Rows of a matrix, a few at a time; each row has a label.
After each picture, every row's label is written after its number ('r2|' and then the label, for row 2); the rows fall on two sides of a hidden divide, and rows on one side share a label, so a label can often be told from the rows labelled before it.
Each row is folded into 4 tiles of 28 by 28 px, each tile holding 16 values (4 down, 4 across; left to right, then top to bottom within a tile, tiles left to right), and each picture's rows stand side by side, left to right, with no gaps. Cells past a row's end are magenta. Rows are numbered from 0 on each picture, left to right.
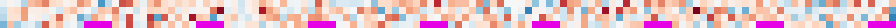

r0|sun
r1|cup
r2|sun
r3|sun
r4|sun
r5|sun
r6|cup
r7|sun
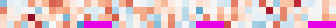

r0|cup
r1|sun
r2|sun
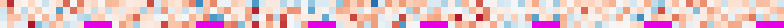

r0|sun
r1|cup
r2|sun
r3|sun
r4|sun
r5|sun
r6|sun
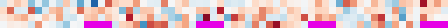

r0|sun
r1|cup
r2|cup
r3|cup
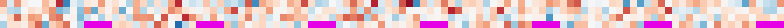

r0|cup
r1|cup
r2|sun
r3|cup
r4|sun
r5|cup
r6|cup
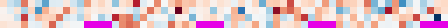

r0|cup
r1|sun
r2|sun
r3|cup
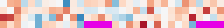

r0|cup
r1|cup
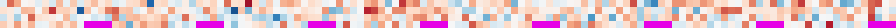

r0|cup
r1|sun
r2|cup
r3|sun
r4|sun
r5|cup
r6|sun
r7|cup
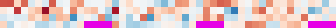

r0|sun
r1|sun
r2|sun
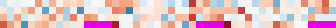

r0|cup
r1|sun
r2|cup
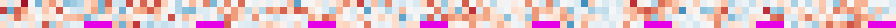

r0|cup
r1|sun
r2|sun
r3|sun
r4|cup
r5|cup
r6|cup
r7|cup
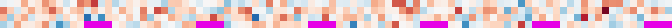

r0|sun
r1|sun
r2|cup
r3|sun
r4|sun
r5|sun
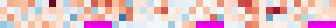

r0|cup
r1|sun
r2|sun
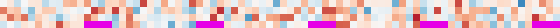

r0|cup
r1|cup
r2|sun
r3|sun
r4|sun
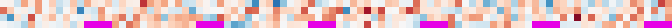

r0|sun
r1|cup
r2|sun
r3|sun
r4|cup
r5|cup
